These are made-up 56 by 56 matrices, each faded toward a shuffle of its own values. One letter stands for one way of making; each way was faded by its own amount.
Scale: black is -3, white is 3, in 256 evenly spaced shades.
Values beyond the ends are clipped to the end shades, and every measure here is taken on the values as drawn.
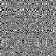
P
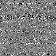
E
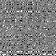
P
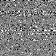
E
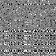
P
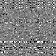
P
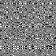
P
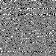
E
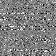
E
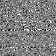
E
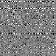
P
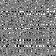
P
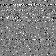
E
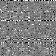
P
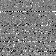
E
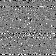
E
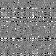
P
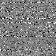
E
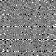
P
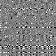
P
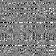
P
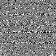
E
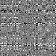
P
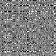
P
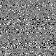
E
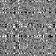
P
